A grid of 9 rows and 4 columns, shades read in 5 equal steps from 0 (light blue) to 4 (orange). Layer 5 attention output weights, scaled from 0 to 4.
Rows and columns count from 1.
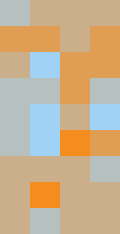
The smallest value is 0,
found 4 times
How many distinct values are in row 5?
3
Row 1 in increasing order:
1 2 2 2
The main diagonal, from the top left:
1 3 3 1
